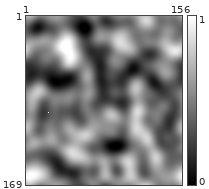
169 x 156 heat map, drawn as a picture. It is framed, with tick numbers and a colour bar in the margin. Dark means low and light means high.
Grain: smooth. Lone odd cells: 1, higher than its neighbours. Mirror symmetry: none.
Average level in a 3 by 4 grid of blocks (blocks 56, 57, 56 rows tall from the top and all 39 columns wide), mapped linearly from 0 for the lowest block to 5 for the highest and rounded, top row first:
3235 | 1130 | 5545
